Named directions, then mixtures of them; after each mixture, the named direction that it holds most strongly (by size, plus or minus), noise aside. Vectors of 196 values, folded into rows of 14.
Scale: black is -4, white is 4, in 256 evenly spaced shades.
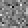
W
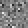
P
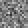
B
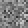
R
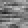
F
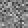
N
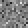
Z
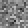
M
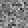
P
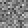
B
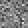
N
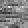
F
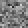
W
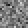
W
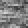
F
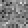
Z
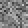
N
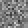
B
